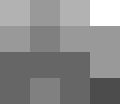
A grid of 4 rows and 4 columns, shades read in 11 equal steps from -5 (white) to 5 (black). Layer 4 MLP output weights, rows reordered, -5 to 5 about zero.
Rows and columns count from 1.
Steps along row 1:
up down down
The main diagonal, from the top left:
-2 0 1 2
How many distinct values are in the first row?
3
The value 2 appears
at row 4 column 4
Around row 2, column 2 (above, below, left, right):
-1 1 -1 -1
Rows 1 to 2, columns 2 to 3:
-1 -2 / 0 -1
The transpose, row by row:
-2 -1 1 1 / -1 0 1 0 / -2 -1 1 1 / -5 -1 -1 2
